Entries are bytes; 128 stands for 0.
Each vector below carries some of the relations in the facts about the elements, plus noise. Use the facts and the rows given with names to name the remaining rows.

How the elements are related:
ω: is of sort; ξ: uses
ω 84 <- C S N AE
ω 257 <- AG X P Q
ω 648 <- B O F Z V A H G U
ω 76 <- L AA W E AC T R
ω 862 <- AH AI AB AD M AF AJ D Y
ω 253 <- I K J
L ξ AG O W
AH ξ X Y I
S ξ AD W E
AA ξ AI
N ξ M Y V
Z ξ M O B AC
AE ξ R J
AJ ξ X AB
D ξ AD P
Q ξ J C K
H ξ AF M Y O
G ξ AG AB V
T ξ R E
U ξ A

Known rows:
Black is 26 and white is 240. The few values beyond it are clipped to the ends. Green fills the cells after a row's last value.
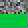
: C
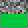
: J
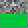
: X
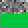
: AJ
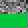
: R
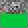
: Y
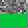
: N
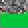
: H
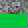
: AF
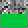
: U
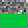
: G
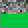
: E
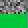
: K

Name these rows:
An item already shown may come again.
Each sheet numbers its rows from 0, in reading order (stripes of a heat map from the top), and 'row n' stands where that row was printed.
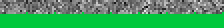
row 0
E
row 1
D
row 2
AH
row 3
AB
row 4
S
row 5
U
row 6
AJ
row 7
AI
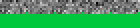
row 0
P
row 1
V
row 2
AD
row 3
T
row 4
AJ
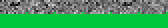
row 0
Q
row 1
AA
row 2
L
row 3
S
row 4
AE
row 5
AG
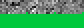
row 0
AE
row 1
A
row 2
W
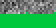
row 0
S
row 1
I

